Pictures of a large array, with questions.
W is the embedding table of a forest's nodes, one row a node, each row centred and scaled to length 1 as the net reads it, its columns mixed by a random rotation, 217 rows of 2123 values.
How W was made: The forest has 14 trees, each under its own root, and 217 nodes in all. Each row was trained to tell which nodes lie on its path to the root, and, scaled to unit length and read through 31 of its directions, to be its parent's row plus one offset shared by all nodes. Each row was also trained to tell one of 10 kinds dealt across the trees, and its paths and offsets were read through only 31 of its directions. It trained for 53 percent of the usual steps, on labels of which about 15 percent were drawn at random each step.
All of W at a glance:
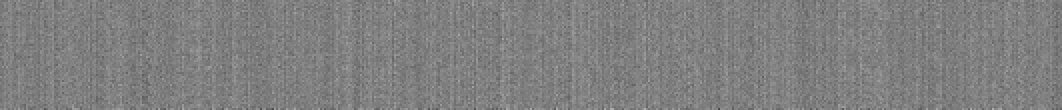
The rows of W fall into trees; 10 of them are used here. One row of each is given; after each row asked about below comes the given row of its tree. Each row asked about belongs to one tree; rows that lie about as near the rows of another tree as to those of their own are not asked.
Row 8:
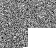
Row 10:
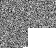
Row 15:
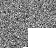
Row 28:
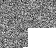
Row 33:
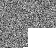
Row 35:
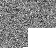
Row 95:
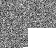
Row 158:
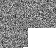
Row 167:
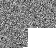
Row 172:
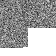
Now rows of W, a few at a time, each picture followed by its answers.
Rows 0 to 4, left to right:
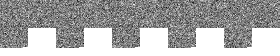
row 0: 8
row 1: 15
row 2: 8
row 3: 95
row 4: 95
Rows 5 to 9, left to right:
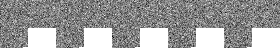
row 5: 95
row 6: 33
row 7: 95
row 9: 15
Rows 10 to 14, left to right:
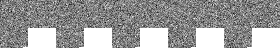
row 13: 172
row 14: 95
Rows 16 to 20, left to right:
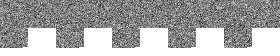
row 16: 167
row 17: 33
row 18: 167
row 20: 8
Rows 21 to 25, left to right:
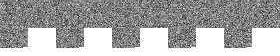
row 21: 172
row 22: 28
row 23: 8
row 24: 28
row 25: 28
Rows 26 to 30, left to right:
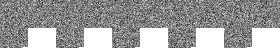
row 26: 15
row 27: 172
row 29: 28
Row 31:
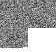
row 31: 95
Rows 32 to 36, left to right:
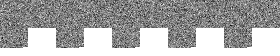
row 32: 15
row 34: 95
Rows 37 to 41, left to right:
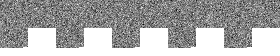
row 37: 167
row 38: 28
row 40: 15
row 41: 158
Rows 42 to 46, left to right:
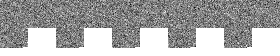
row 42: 167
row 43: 172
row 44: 10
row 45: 95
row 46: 10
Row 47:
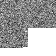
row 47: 28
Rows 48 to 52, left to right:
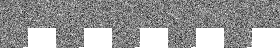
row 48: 172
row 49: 8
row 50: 167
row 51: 10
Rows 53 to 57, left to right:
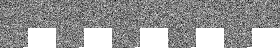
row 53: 172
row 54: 172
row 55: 28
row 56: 10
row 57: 8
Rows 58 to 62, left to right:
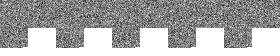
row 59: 95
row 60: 33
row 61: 167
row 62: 172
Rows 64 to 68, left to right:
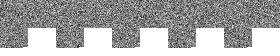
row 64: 95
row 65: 172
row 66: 95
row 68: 167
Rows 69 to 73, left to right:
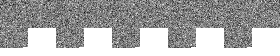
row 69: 95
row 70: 167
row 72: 172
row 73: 15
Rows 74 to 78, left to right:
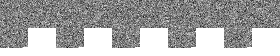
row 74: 167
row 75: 8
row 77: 95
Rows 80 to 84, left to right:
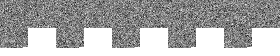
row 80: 35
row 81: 10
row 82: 8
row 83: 158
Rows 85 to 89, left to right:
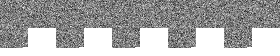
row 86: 10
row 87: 10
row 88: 172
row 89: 15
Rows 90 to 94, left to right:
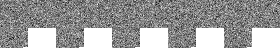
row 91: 167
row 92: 10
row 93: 158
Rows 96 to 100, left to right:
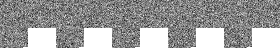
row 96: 15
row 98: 35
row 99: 28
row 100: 167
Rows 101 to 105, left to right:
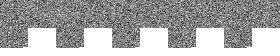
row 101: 28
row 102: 33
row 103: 35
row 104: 158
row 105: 15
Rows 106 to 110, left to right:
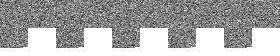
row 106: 172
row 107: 28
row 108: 28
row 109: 95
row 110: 95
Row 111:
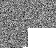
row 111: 15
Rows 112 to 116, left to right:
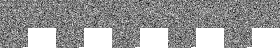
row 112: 158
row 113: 10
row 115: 10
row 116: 35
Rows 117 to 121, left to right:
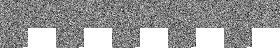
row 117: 95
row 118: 15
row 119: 10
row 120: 10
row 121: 15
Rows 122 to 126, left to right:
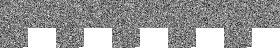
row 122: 172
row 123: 8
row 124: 167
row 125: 15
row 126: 95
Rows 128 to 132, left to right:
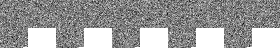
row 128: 15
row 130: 15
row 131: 15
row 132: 8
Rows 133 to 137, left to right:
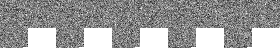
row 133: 35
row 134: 35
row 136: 172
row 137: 167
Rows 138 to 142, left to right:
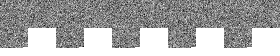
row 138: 28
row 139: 15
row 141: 33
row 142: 28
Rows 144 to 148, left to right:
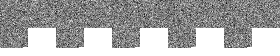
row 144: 15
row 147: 167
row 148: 172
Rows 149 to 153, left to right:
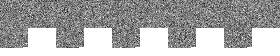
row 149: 95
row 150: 10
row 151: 167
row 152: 8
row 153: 158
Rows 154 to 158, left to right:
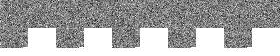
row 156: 28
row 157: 167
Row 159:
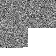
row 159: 95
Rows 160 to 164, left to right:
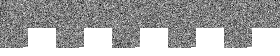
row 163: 35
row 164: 167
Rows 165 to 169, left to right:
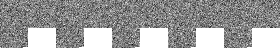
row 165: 35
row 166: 8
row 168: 95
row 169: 28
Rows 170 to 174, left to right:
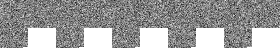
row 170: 35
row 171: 172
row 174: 167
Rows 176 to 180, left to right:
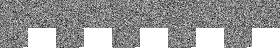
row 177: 172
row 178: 15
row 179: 172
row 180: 8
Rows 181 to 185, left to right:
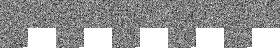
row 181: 167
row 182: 15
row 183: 172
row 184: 15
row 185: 10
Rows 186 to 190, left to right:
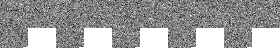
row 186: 35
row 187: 35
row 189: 35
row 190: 167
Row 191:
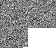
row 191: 28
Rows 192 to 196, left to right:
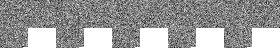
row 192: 172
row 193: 95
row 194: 28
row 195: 95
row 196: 172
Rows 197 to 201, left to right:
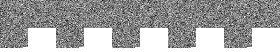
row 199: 10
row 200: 33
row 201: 95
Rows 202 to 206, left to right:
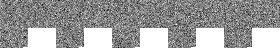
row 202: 167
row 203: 15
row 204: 95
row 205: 95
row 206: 158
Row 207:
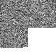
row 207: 15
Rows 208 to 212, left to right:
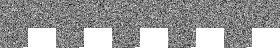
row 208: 158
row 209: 33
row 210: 15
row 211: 28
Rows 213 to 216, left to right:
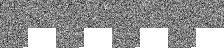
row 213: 28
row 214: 95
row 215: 15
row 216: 172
